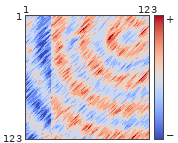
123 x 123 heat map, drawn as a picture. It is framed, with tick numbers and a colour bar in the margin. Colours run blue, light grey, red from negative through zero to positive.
Rings spread out from the top right. The right part is higher, past a seam about 20% of the way across. The ninth with the highest average is the top right.
